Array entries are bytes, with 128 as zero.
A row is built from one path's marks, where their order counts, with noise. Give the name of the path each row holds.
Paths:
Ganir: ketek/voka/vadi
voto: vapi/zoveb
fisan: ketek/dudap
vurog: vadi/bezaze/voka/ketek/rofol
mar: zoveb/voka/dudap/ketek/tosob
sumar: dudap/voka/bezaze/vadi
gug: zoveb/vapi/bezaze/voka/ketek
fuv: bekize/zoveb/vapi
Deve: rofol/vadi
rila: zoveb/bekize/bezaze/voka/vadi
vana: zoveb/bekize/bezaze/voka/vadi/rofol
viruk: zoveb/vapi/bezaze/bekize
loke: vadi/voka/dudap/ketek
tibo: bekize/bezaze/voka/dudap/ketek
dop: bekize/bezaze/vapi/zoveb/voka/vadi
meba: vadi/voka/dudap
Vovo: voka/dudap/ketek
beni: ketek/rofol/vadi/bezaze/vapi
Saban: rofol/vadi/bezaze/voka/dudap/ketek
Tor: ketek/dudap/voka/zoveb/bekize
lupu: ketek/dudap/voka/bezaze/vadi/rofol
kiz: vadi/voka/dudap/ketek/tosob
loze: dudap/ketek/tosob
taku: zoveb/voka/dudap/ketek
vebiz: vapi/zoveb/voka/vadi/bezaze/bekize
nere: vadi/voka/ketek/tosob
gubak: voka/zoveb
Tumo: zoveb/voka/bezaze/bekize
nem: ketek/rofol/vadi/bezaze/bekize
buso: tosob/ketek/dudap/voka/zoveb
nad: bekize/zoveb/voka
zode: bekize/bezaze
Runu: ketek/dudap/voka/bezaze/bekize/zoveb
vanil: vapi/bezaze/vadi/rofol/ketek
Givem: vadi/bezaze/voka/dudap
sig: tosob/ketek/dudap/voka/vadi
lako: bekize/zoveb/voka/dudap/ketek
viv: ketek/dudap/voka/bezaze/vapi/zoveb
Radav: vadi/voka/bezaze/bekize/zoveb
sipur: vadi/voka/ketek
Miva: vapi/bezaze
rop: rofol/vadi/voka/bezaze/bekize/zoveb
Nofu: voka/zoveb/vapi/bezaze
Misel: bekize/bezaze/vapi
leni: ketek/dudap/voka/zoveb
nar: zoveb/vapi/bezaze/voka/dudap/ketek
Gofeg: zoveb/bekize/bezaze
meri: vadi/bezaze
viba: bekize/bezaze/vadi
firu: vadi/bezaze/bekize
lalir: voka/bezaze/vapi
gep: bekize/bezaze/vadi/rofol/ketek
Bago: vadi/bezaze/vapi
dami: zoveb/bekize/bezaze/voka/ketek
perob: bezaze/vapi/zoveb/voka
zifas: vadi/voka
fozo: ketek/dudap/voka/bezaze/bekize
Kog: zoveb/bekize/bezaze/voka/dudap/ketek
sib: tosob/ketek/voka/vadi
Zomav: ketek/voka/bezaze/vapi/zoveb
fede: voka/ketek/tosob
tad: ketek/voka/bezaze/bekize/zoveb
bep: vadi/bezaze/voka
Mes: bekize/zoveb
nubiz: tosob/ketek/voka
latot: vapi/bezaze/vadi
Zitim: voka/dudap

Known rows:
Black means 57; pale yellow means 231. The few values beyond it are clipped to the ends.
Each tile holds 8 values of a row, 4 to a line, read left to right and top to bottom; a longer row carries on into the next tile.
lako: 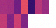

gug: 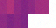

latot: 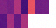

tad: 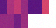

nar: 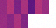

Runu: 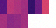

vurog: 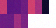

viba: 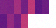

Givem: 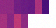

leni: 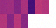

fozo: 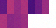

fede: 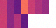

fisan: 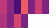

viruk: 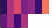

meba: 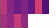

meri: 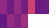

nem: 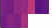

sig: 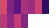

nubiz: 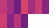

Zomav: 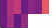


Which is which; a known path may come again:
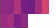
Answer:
gubak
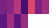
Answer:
Bago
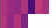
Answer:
leni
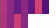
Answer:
meba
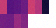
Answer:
vurog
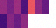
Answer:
beni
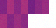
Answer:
dami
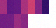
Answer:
gep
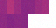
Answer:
gug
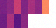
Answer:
voto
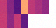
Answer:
loze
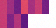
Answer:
nubiz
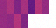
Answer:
nar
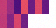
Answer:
Vovo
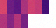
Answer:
sib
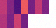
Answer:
fisan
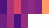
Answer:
fuv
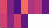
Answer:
kiz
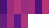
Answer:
zode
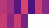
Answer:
taku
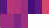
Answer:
Runu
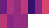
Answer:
Tor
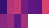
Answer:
Tumo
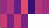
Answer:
lako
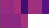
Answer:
bep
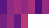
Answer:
firu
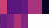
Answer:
lupu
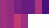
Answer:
Givem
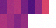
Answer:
nad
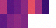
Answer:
vanil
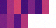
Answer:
vebiz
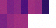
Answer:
sumar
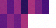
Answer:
vana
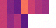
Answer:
fede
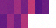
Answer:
viba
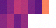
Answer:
Mes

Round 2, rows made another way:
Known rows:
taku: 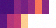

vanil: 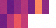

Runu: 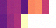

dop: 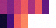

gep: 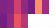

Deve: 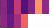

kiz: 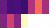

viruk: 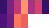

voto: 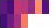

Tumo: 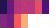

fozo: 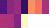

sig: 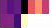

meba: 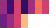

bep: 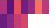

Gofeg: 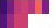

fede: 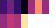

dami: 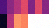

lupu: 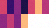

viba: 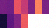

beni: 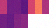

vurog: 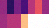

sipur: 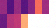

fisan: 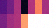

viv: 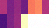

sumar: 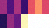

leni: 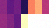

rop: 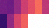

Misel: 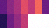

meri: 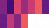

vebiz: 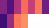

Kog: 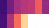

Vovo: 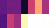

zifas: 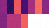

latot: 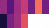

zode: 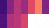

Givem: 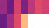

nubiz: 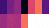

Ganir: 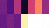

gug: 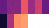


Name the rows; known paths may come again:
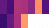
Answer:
voto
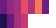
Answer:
Misel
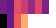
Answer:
rila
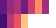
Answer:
tibo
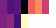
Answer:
sig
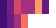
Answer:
Mes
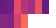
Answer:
firu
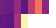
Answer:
gubak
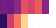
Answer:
nar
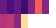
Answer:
nere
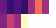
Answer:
kiz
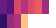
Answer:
Radav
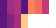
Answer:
tad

